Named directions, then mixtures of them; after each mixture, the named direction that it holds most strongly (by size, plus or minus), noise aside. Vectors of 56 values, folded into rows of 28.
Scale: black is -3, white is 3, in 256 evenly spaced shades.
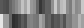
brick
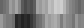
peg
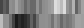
peg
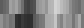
peg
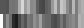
brick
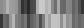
brick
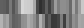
brick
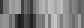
peg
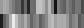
brick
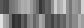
brick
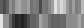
brick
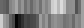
peg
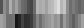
peg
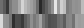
brick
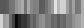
brick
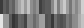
brick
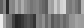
brick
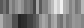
peg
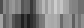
peg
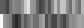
brick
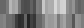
peg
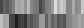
brick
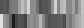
brick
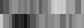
peg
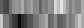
brick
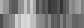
peg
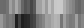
peg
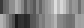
peg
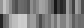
brick
